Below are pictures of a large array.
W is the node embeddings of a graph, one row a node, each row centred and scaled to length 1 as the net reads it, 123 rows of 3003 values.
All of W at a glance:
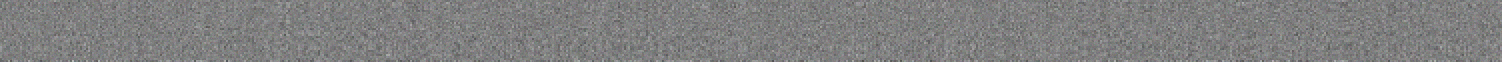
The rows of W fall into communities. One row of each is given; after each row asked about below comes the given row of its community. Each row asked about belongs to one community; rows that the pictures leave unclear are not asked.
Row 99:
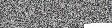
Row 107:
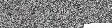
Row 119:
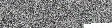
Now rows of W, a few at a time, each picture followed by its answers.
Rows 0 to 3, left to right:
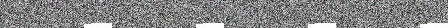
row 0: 99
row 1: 99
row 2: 119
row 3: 119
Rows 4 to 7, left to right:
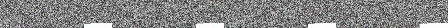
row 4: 107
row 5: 99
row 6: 107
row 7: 99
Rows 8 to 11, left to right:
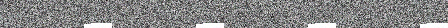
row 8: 107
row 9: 107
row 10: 99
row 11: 107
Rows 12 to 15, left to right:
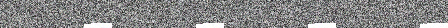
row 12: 107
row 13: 119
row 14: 107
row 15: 99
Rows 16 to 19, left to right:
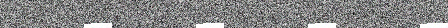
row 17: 119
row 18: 99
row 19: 99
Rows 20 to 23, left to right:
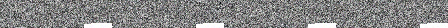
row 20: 99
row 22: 107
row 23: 99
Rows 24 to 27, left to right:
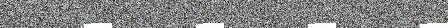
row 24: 99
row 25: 99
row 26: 99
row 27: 119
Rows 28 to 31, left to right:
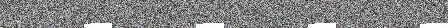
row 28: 107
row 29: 119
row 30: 107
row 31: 99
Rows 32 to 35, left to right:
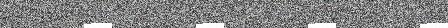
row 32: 119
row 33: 107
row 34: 107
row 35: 99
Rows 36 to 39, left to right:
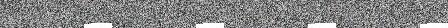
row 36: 107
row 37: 119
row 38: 107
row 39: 119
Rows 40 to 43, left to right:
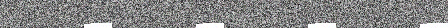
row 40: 107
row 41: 99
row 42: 107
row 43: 99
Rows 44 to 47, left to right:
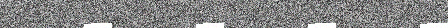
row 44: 99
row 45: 119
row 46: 107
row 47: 119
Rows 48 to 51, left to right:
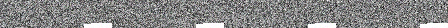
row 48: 99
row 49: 119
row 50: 107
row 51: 119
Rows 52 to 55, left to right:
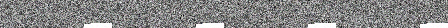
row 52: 107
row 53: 107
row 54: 119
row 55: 107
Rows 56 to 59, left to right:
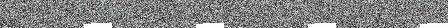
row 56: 119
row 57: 119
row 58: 99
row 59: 119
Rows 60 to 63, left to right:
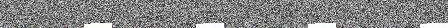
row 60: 107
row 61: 99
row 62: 119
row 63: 99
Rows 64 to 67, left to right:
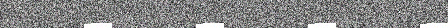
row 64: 99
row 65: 107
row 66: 107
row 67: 107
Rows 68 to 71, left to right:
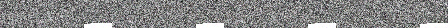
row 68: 107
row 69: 107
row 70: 107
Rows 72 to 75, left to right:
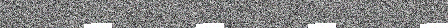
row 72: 119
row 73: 99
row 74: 119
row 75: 99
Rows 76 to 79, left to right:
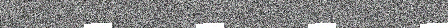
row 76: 119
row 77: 119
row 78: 99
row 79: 107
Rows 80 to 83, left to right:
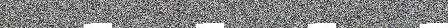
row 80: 99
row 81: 119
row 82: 107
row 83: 119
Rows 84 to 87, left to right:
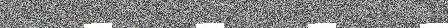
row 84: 119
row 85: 99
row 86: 119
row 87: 99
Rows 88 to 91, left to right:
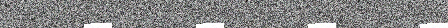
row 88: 107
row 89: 107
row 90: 99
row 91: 119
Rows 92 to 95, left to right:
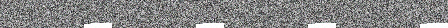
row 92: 107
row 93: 99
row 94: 99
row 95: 99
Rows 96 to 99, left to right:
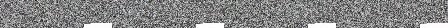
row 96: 107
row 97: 99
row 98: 99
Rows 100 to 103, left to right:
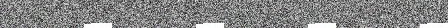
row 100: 99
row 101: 119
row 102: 99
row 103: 119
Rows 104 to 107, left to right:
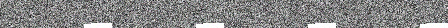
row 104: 99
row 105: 119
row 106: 119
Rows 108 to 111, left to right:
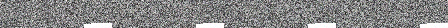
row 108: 119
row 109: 99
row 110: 99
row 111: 99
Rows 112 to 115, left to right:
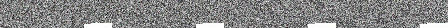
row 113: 99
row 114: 99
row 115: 119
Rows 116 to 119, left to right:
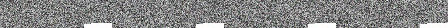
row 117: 107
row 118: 99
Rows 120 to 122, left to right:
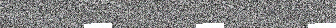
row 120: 119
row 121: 119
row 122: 119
